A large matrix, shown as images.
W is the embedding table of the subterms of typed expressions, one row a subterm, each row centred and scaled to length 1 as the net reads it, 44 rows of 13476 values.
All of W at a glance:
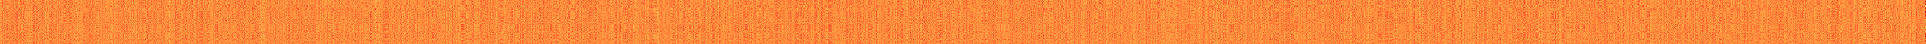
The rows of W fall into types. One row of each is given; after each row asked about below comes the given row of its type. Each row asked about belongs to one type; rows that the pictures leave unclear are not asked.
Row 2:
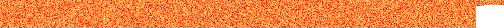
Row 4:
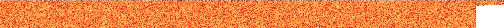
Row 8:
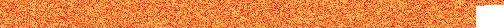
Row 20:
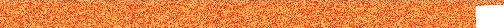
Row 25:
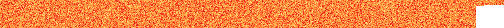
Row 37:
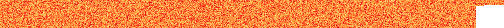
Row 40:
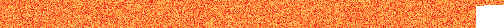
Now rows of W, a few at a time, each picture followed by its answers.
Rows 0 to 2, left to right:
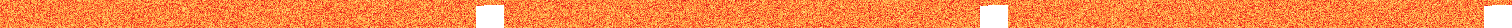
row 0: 20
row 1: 4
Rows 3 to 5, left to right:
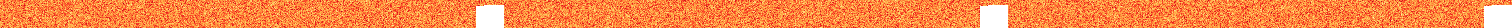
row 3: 2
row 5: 20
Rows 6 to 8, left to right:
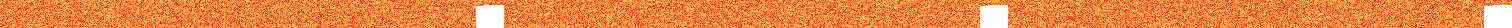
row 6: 25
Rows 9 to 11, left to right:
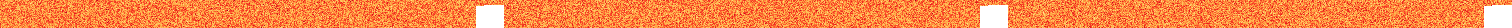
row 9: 8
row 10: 4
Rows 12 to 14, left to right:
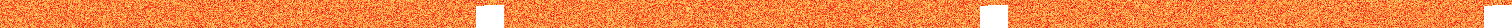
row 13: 20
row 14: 40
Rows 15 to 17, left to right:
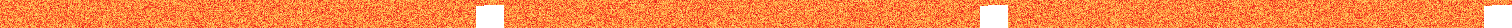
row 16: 40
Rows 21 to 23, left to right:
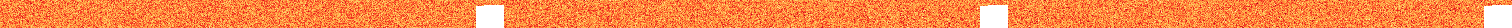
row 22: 40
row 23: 8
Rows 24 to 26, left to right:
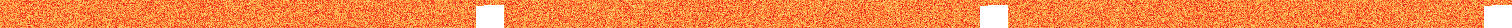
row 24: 37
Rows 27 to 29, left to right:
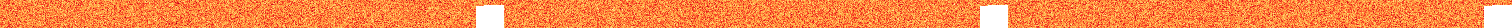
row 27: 25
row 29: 37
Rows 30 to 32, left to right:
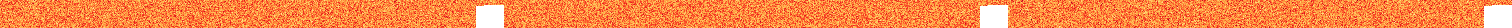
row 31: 25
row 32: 2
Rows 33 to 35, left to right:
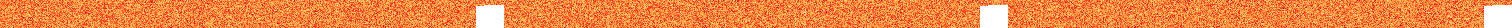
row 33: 40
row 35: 4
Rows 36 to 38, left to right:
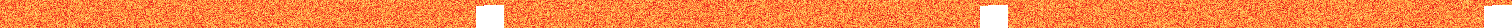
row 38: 8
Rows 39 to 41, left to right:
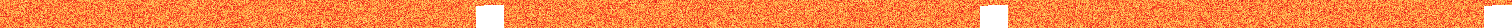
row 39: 20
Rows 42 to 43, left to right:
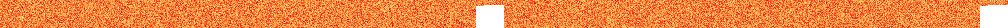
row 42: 25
